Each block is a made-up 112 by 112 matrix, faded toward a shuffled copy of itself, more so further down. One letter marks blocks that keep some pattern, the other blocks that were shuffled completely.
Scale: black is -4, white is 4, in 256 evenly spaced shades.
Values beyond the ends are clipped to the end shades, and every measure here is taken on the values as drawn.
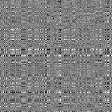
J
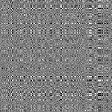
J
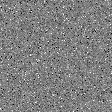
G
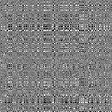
J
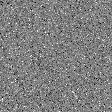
G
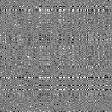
J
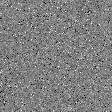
G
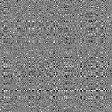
J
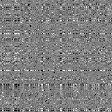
J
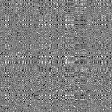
J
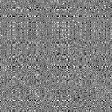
J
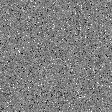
G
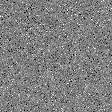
G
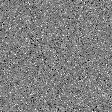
G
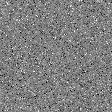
G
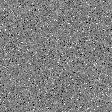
G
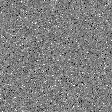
G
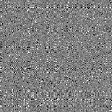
J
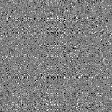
J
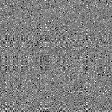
J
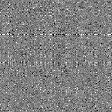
J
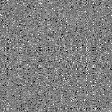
J
